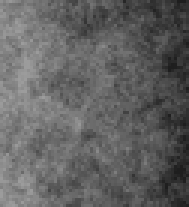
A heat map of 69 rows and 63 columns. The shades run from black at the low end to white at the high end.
Grain: blotchy. Slope: up to the left. Average level on the scale: 40%. Odd rows or columns: none.
